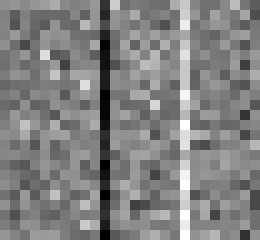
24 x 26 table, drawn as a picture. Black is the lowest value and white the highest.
Columns 11 and 19 stand out from the rest. On average the colour sits 50% of the way up the scale. A few values lie far out on both sides of the bulk.
